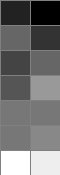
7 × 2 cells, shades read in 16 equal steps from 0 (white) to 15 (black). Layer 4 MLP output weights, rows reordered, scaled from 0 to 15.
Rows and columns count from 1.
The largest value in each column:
13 15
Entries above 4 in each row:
2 2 2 2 2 2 0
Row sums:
28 21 20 16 16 15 1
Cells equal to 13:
1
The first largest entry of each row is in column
2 2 1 1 1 1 2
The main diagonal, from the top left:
13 12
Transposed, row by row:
13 9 11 10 8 8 0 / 15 12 9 6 8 7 1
